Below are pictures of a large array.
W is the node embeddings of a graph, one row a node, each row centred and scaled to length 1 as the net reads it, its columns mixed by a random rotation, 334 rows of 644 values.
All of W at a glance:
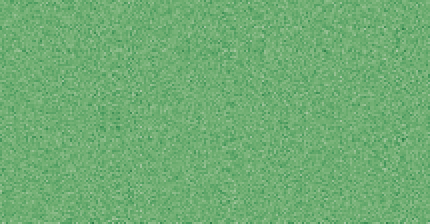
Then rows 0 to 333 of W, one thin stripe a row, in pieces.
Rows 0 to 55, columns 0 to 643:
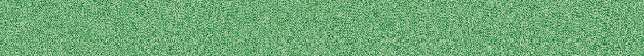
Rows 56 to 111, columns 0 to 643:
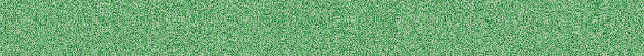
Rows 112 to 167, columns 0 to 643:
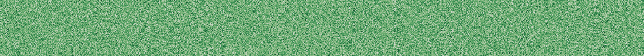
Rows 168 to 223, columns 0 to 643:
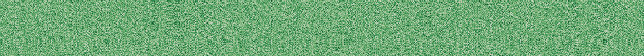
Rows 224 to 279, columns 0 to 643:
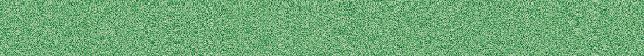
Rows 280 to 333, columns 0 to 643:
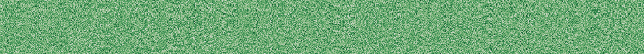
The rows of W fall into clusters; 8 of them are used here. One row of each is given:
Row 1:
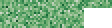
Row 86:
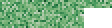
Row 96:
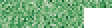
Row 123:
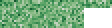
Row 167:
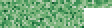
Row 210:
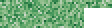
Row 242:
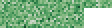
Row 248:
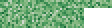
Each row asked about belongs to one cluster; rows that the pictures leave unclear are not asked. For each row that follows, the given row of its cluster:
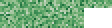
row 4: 1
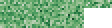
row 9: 242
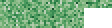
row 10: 210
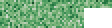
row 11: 167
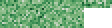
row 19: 123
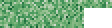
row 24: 96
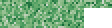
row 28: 210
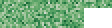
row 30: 210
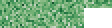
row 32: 167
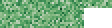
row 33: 86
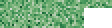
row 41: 248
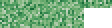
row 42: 123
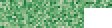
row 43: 210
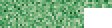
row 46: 167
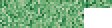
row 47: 123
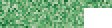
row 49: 86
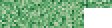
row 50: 123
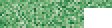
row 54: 248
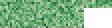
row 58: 167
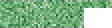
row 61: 96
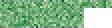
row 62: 96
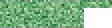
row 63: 1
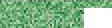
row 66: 86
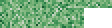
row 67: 248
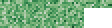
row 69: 210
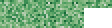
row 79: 210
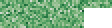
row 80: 1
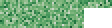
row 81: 1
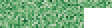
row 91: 96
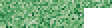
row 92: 242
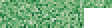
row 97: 242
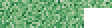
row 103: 86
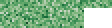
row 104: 1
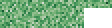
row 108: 86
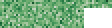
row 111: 167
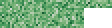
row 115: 248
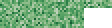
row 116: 248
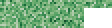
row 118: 210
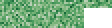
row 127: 167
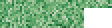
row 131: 248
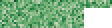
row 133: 123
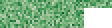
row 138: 86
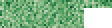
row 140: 167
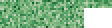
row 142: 167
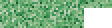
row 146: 1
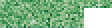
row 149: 242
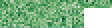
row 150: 123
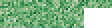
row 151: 1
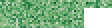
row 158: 210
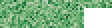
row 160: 96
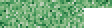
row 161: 167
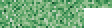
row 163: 167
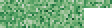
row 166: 242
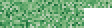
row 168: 86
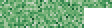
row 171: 96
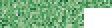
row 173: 123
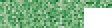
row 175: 210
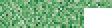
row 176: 248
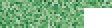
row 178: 86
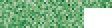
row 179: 96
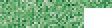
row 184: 96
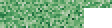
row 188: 242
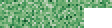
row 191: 96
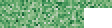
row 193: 248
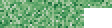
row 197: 86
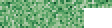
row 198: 167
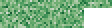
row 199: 1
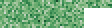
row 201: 210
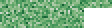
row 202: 1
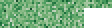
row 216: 167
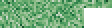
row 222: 167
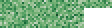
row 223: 96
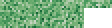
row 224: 242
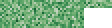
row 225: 248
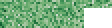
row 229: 167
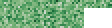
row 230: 210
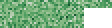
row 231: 96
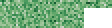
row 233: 210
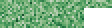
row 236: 248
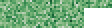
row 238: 210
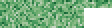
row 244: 167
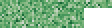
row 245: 248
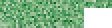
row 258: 210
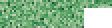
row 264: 167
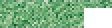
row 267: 96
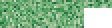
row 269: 167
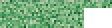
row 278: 242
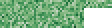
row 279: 248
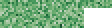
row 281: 1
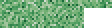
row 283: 96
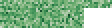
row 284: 242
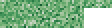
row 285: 242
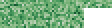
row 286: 242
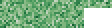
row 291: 86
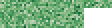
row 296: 242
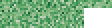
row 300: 86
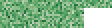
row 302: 86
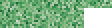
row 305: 86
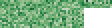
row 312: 123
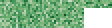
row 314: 210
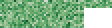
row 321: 96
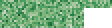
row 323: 123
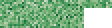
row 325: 96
